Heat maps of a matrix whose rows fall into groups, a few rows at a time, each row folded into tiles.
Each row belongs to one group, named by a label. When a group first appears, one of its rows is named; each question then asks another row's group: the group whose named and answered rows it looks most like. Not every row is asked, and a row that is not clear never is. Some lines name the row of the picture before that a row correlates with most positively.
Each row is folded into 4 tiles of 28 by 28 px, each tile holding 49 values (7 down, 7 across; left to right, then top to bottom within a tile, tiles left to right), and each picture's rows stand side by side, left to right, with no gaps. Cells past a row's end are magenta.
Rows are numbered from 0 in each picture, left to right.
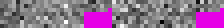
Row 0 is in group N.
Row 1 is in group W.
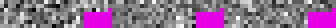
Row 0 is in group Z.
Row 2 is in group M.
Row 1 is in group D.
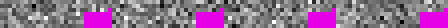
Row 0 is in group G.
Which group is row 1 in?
M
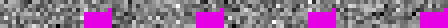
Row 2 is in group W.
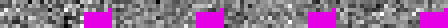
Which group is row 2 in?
N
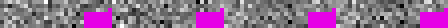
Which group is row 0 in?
M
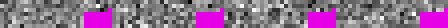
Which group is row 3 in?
G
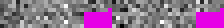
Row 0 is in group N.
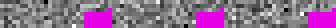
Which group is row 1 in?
M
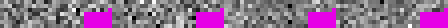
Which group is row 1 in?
D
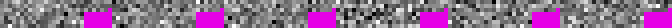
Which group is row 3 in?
Z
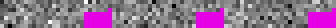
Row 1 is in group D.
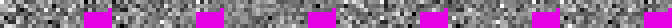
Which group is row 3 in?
M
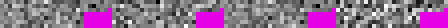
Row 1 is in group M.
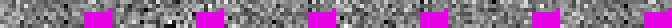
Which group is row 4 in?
G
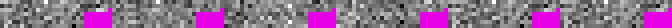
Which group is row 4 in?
M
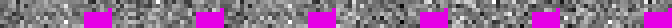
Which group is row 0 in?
N
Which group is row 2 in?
N
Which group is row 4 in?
M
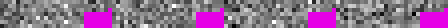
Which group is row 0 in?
N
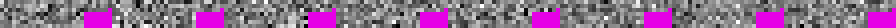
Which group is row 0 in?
Z
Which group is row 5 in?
G
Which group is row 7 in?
D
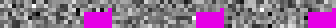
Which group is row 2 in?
D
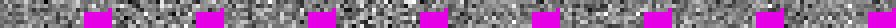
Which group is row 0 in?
G
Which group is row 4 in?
N
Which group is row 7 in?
N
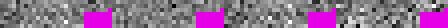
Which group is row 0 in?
N
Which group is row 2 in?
N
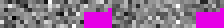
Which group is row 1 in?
N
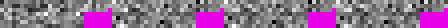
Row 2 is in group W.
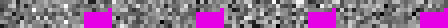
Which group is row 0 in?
N
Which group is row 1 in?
W
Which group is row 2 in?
D
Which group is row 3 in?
Z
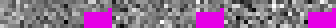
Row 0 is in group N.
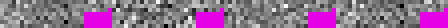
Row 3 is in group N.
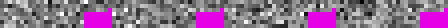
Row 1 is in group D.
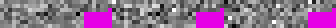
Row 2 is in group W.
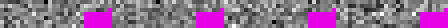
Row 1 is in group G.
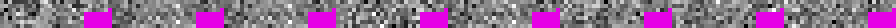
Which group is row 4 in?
N
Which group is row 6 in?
M
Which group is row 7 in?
W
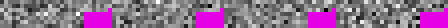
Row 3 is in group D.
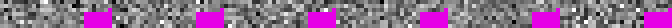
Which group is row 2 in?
M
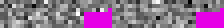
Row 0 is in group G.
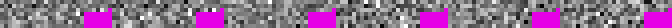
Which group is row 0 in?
G
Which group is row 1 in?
G
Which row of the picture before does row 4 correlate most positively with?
1
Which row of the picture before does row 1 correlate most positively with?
0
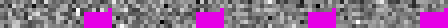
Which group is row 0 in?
G
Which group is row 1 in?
W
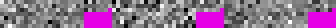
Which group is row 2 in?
N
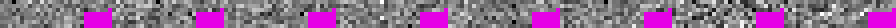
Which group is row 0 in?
D
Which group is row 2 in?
Z
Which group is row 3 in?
M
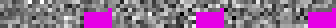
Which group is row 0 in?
D
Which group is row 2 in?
Z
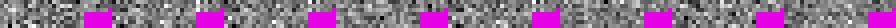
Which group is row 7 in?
N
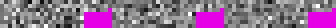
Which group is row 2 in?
G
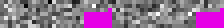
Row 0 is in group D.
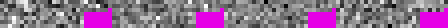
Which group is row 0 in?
M
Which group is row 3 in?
Z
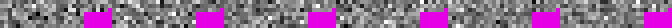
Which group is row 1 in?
M
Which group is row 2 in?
G
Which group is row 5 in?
G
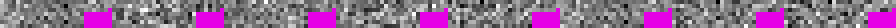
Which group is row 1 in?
Z
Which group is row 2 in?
D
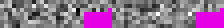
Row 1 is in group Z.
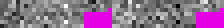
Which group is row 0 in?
N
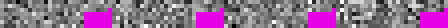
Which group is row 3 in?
G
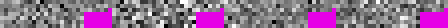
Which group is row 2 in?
W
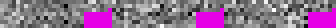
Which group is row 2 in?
D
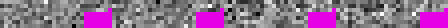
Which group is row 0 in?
M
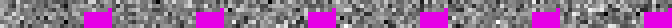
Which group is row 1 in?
G
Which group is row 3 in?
W
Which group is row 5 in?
Z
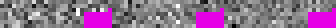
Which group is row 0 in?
G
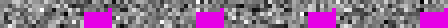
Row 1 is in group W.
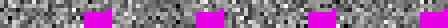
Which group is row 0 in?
Z
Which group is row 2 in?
D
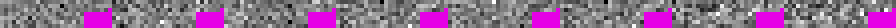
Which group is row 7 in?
G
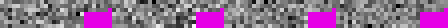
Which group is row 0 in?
Z
